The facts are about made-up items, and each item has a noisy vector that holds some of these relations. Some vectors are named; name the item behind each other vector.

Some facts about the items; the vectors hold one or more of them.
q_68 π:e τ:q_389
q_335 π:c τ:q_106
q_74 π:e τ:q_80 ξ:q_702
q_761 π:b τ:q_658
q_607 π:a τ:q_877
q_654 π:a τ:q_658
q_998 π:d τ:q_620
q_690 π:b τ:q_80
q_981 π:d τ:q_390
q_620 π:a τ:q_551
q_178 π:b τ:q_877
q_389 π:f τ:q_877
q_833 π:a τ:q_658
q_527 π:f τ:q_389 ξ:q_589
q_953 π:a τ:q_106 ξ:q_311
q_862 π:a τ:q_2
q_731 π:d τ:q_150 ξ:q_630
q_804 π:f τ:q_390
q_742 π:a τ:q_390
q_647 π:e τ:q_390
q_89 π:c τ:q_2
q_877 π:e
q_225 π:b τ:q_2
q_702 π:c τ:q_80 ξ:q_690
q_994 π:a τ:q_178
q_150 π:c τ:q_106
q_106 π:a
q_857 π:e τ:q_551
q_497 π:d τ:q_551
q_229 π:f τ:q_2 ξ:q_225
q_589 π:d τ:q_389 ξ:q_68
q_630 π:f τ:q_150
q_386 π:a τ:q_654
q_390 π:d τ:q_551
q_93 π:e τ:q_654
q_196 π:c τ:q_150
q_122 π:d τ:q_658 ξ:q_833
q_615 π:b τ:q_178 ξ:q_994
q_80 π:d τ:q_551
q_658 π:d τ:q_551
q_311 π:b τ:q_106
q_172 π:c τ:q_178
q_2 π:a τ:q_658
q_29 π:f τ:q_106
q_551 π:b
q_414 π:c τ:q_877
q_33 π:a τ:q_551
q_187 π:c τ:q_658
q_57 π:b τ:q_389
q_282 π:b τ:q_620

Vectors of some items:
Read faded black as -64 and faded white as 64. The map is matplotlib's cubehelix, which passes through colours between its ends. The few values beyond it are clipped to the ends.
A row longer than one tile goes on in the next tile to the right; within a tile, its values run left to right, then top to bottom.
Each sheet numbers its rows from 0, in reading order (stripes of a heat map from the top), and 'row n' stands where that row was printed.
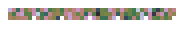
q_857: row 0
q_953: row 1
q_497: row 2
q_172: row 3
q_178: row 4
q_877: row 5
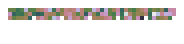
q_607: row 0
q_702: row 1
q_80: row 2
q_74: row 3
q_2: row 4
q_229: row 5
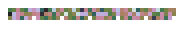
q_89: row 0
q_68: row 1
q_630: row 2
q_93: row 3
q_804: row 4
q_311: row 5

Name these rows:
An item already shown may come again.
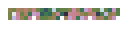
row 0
q_122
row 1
q_994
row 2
q_187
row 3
q_335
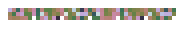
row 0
q_857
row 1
q_386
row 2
q_630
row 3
q_761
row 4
q_833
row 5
q_29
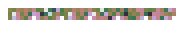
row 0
q_122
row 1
q_196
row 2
q_122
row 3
q_731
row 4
q_414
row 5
q_187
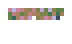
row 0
q_551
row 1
q_742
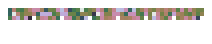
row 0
q_862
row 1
q_93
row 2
q_589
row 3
q_225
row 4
q_647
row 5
q_122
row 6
q_33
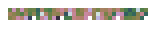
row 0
q_620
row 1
q_2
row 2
q_761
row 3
q_658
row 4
q_994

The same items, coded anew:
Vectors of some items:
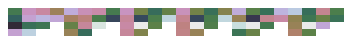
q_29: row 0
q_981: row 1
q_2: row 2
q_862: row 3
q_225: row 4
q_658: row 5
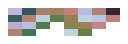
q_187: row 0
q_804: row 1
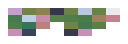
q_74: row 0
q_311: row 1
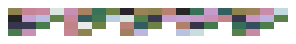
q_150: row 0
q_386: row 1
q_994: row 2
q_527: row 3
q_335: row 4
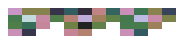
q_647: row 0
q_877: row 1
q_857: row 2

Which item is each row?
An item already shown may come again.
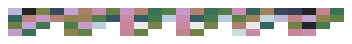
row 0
q_93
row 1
q_497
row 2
q_654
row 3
q_654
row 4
q_229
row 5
q_68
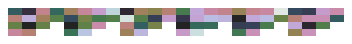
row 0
q_877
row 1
q_731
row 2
q_994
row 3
q_630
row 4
q_150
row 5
q_172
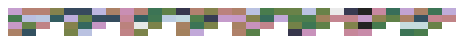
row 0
q_702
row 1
q_589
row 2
q_833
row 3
q_607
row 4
q_33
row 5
q_311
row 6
q_68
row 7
q_761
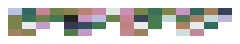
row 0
q_122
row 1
q_196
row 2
q_862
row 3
q_229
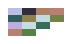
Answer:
q_89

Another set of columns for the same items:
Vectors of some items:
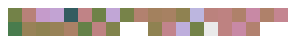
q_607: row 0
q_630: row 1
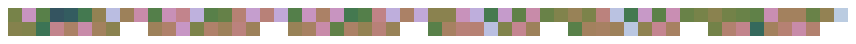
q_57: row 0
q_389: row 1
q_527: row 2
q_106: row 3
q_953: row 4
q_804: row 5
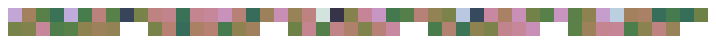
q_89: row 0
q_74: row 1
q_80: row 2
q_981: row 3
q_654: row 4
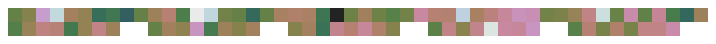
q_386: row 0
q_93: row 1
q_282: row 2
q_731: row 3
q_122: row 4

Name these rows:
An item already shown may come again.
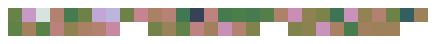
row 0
q_589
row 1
q_761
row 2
q_187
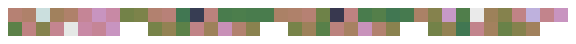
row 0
q_731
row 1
q_761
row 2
q_761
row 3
q_68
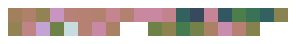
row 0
q_29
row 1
q_225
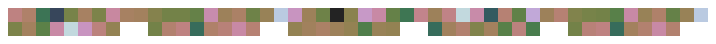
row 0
q_311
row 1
q_804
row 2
q_702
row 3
q_994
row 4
q_804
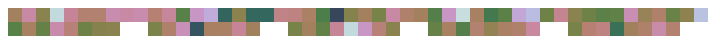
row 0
q_877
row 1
q_229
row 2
q_311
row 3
q_589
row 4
q_804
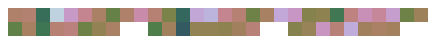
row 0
q_857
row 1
q_647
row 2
q_335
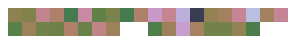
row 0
q_33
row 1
q_172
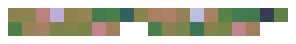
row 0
q_833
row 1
q_862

